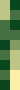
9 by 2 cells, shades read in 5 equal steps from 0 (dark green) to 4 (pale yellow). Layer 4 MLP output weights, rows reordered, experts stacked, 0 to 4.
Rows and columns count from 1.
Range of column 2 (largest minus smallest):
4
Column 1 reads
3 3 1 1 0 1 0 1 0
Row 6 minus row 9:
1 -1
